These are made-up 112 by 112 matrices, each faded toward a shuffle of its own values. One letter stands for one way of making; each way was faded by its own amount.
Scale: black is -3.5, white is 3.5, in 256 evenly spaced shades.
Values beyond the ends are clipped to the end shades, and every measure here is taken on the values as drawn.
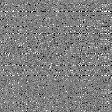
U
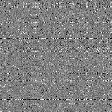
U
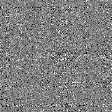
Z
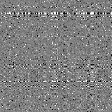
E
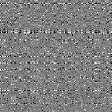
E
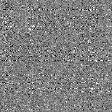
Z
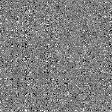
Z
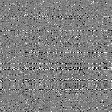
E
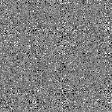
Z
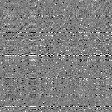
E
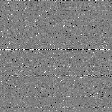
U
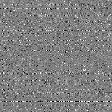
U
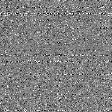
Z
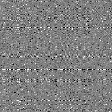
E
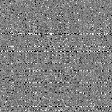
U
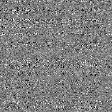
Z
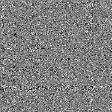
Z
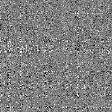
Z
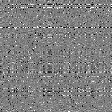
E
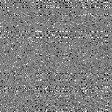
U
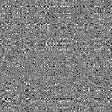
U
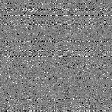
U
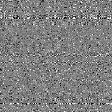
U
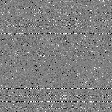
U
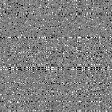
U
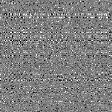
U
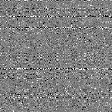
U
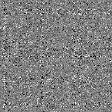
Z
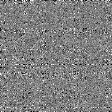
Z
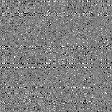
U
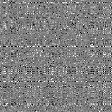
E
